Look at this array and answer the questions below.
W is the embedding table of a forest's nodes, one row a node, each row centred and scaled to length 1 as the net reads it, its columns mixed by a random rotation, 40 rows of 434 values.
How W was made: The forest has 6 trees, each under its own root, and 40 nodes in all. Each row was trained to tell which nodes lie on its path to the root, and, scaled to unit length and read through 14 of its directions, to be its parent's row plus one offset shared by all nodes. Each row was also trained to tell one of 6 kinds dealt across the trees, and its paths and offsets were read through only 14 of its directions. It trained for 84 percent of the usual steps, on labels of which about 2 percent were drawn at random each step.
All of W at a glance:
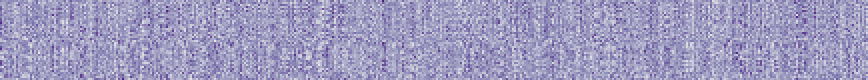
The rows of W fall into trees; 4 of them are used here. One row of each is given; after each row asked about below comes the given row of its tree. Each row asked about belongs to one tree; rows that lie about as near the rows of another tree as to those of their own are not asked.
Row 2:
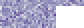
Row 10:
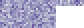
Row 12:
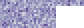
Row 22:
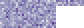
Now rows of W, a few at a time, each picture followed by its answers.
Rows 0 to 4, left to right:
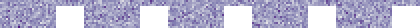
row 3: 12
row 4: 10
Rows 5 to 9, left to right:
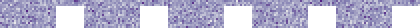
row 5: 12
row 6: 12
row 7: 10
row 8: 12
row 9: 12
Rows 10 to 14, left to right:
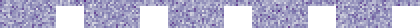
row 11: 10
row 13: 12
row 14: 10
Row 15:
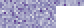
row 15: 10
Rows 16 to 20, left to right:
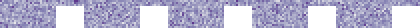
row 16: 12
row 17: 10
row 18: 12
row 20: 2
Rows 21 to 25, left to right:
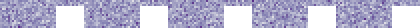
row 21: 12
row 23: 10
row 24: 10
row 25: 10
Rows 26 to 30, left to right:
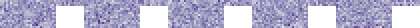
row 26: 22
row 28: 22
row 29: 22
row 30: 10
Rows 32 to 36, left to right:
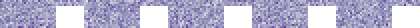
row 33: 22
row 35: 10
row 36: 2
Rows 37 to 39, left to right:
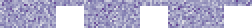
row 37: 12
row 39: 12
